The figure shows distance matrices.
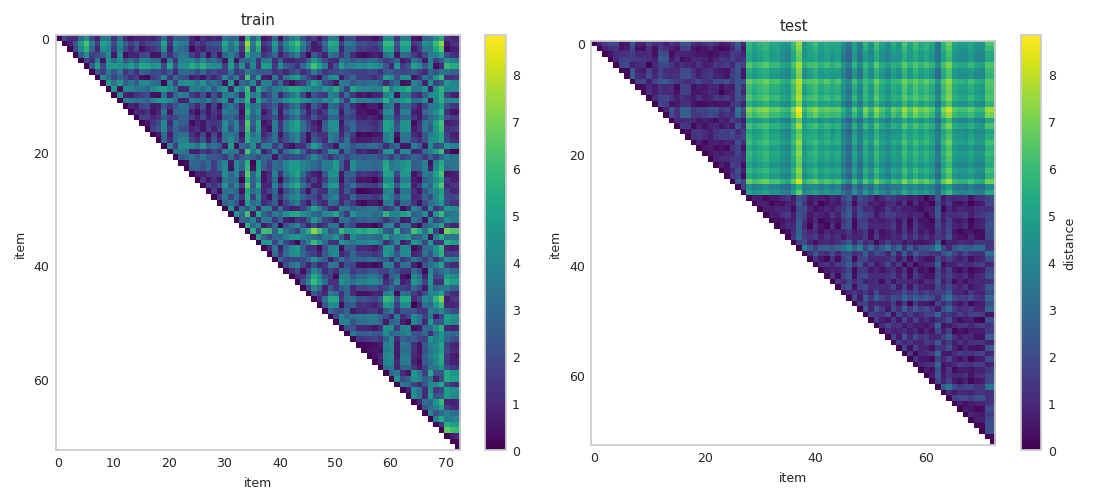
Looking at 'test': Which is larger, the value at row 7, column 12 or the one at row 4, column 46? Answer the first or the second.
the second
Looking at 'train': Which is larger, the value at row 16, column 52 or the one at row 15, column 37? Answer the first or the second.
the first
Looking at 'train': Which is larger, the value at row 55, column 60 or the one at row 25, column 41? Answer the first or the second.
the first
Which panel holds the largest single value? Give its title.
test
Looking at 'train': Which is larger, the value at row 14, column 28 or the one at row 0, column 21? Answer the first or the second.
the second
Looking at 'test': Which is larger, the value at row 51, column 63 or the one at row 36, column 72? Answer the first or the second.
the second
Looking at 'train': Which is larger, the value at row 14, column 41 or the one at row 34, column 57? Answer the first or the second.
the second
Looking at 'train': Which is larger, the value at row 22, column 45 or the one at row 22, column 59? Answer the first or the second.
the second
